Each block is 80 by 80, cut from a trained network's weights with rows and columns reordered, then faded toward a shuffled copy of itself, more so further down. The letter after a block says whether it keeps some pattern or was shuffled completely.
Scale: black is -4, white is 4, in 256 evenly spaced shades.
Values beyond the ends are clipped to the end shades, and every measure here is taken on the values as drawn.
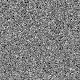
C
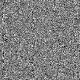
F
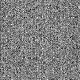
F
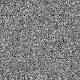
F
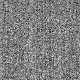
F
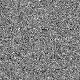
F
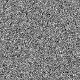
F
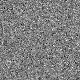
C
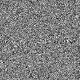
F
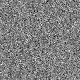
C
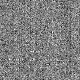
F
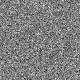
C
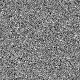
C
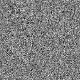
F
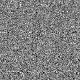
F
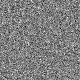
C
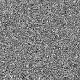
F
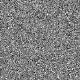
F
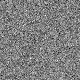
C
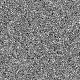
C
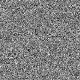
F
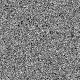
C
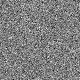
C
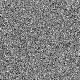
C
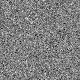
C
